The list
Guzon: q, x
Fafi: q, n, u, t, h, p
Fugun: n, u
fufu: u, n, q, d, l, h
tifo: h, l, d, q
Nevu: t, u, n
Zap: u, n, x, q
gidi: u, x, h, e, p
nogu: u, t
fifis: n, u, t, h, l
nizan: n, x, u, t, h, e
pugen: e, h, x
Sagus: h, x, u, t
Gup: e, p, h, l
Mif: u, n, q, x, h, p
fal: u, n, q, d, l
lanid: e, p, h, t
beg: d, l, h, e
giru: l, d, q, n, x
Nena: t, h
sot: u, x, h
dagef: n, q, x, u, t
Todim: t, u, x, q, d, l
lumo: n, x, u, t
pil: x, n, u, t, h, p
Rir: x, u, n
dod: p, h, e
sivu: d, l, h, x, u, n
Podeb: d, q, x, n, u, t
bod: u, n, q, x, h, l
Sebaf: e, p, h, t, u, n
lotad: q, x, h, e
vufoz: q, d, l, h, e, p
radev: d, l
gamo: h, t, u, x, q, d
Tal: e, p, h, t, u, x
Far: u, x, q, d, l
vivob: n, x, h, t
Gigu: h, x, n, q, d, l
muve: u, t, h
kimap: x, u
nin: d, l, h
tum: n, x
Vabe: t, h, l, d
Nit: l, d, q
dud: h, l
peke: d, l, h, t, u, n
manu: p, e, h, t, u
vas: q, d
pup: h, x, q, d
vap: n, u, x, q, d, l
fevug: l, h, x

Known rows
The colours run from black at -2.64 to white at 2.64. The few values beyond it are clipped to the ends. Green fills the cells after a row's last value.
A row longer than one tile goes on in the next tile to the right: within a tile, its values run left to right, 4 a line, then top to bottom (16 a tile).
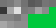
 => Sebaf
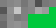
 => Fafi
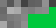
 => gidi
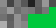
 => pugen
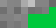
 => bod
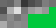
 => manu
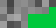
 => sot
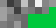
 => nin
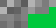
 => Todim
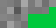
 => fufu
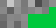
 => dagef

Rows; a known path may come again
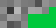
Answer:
Sagus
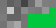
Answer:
vufoz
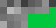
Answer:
gidi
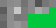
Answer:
Fafi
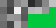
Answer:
Nena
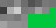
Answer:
Sebaf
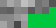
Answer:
Rir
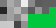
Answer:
Fugun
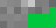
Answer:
bod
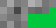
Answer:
vap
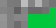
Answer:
sivu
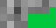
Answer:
fal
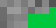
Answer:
Mif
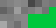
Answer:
nizan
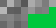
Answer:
Todim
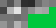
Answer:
lanid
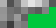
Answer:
fevug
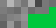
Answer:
Zap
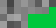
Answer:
sot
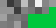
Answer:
nin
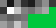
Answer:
dod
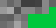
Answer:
lotad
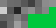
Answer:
pup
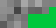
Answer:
Gigu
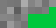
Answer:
fufu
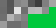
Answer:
muve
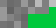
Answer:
Vabe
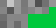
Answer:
dagef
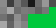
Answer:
pugen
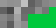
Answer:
vivob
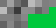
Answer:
Far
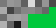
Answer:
kimap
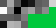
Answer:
vas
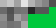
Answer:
tum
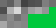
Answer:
manu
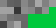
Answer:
tifo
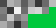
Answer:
nogu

